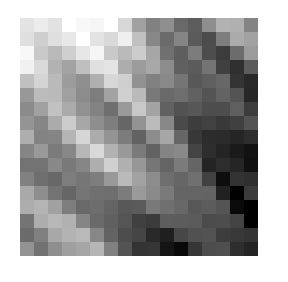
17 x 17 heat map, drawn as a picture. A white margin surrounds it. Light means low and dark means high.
No lone cell stands out from its neighbours. The top left is the ninth with the lowest average. There is an overall slope up to the bottom right. The grain runs diagonally down to the right.
